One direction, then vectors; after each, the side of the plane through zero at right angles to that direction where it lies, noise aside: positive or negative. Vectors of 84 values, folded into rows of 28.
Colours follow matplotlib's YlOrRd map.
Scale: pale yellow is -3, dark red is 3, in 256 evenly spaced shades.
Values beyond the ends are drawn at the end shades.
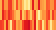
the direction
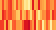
positive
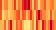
negative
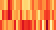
positive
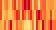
negative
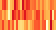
negative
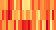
positive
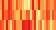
positive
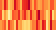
negative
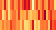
negative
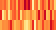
negative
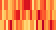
negative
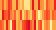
positive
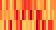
negative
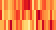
negative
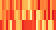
positive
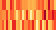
positive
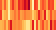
negative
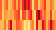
negative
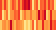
negative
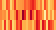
negative
